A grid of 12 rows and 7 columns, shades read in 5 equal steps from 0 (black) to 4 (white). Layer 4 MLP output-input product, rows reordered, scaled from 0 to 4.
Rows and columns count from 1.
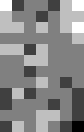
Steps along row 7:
same down up same same same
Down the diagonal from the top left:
4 2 2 2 2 2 2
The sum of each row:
17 16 20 15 16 16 13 14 12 11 15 12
